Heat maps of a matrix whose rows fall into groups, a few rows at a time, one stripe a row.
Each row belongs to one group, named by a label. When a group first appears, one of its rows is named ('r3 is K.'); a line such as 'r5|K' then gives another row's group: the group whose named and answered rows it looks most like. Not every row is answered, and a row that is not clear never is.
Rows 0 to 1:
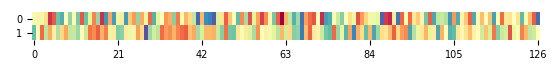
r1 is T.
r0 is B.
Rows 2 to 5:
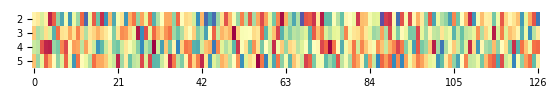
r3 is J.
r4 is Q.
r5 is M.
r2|B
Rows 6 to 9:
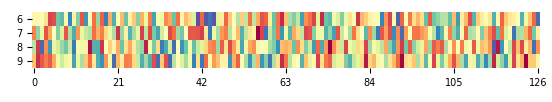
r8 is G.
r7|M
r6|B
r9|Q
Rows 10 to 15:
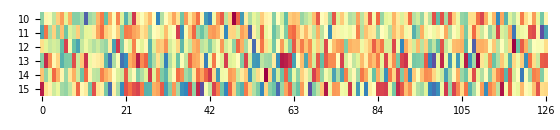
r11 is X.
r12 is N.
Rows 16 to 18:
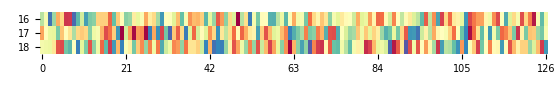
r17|J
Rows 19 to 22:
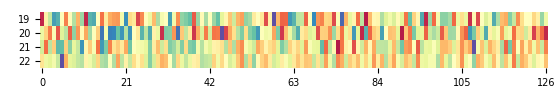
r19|J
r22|N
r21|G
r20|Q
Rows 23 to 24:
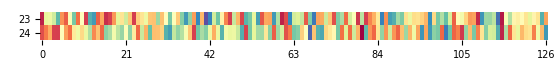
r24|Q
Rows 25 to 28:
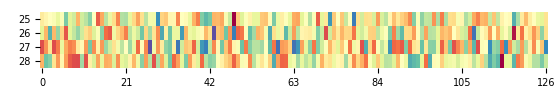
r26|G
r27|Q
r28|J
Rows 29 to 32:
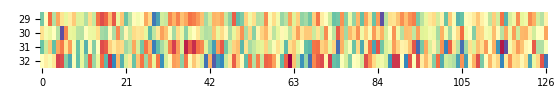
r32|B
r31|T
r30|N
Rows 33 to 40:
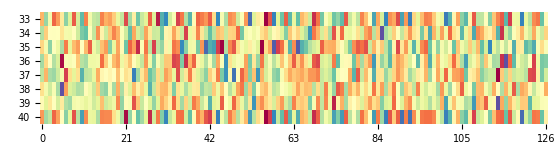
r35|J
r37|X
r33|M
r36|X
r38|N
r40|M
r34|T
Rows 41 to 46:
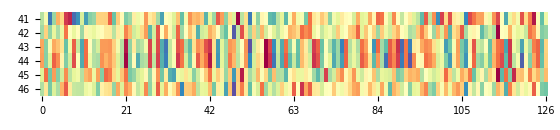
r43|M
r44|M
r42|X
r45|G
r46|X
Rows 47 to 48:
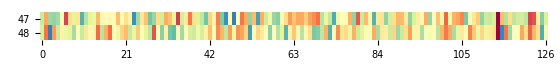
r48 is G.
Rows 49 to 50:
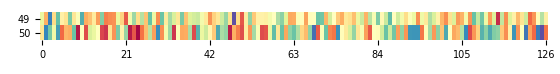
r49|G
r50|J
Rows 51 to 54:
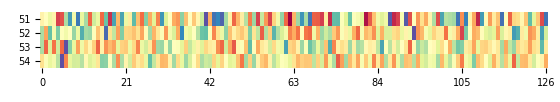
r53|G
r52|X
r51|B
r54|N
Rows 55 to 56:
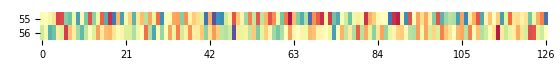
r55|B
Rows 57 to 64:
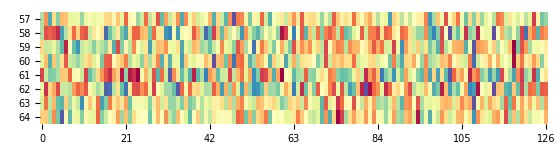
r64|N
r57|X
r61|J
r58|Q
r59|N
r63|G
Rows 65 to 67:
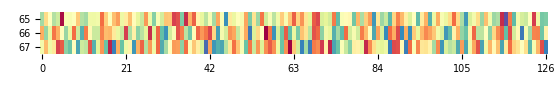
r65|X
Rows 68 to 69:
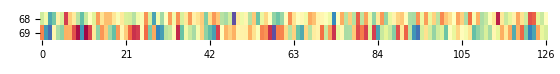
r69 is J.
